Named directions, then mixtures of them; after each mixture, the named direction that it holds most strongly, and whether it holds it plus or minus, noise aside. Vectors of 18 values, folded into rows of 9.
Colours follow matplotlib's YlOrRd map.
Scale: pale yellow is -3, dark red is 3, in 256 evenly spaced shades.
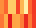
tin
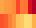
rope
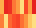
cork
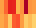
tin, minus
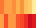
rope, minus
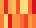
tin, plus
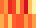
tin, minus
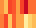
tin, minus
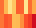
cork, minus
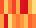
tin, minus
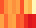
rope, minus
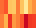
tin, plus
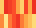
cork, plus
